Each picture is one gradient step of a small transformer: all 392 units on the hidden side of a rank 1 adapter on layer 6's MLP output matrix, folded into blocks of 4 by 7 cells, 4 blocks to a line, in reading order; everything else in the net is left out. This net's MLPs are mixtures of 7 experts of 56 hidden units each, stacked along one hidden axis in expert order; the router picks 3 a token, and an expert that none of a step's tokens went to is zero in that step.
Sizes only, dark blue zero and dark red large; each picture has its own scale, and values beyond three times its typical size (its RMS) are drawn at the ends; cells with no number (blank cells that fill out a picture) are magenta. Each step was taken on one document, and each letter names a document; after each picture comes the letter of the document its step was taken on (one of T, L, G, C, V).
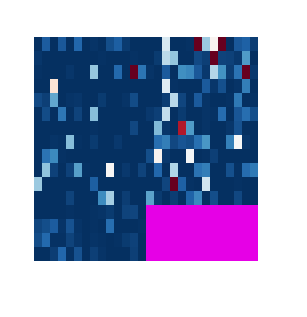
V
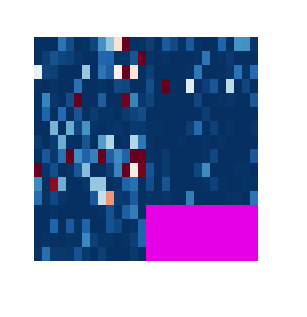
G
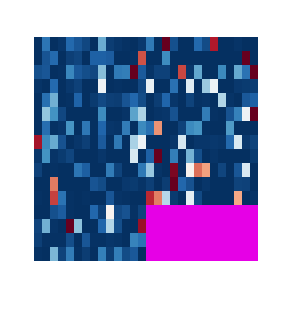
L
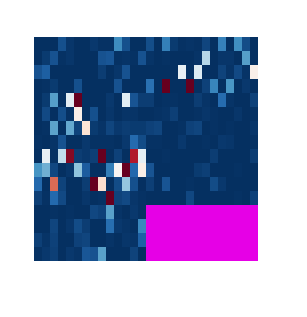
G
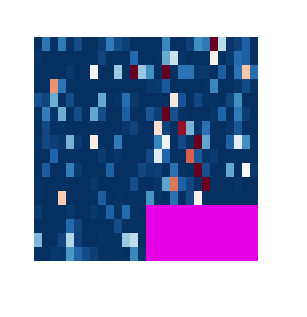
V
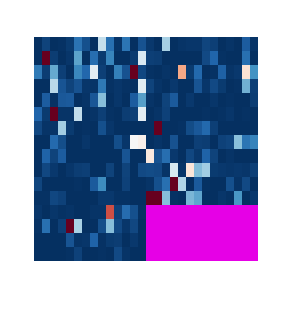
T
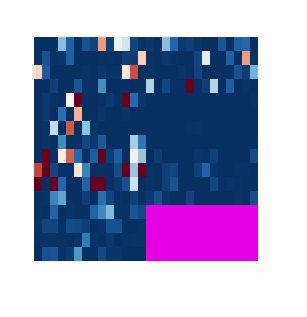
G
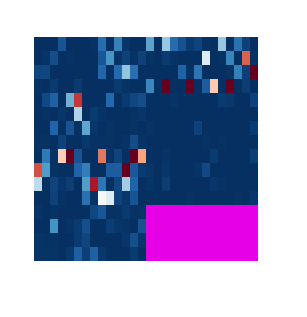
G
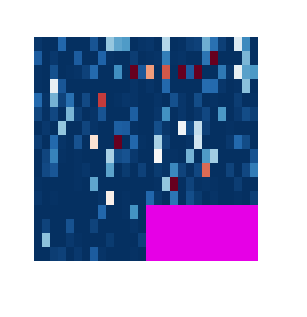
V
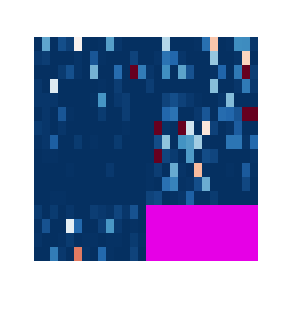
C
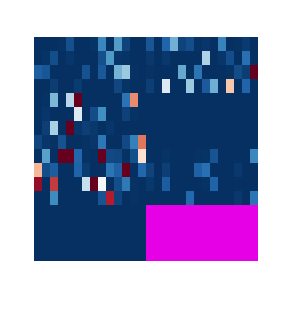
G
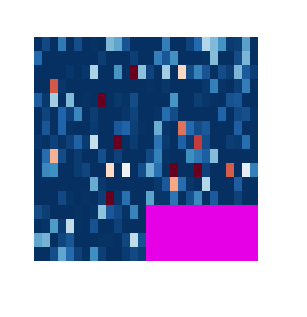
V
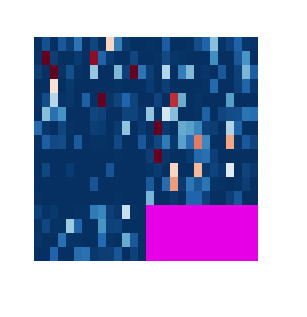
C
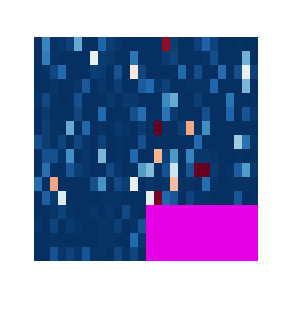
L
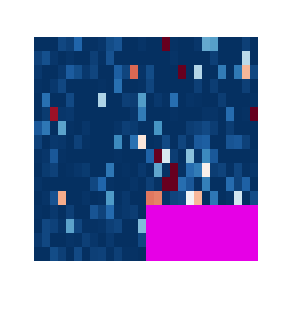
L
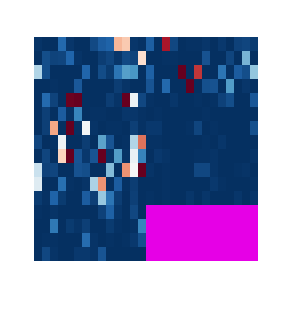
G
